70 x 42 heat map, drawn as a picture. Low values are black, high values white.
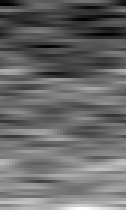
Slope: up to the bottom. Average level on the scale: 40%. Grain: streaks across.
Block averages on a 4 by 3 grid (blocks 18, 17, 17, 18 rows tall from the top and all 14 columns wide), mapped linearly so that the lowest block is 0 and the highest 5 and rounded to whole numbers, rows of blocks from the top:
0 0 0 / 2 2 2 / 3 3 2 / 4 4 5
